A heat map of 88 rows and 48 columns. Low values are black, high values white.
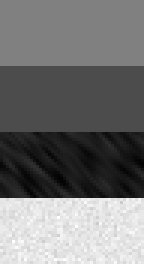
It is made of 4 by 1 panels. Panel 1,1: middling, flat. Panel 2,1: low, flat. Panel 3,1: very low, slanting down to the right, faint in contrast. Panel 4,1: very high, fine-grained, faint in contrast.
